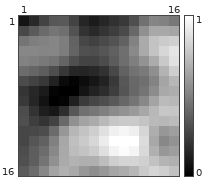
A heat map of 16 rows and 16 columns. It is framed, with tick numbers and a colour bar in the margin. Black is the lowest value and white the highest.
The bottom middle is the ninth with the highest average. The ninth with the lowest average is the middle left. Overall the values sit about 50% of the way up the scale. There are no lone odd cells. Neither half mirrors the other. The field climbs toward the bottom right.
